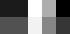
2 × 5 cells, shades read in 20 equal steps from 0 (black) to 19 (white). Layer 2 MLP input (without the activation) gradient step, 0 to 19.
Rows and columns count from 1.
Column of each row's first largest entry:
3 3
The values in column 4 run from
10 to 13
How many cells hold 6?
2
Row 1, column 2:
2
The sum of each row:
36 44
